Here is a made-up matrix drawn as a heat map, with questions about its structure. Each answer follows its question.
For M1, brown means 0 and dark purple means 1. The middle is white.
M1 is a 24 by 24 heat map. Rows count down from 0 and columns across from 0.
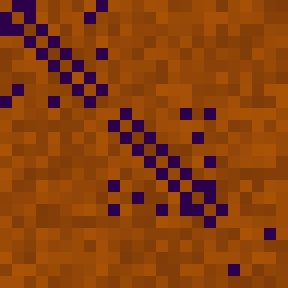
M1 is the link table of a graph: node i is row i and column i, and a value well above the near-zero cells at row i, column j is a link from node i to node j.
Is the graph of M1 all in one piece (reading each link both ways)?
no
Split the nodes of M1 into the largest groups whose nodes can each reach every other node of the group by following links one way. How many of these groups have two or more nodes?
3
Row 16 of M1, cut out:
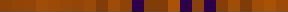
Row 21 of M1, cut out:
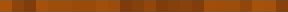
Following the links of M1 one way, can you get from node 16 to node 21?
no
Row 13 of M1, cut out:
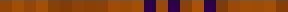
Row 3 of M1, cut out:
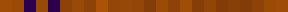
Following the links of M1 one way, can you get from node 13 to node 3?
no
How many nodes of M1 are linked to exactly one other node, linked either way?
3
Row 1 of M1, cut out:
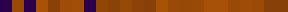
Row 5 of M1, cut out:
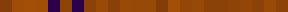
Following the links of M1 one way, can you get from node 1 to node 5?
yes
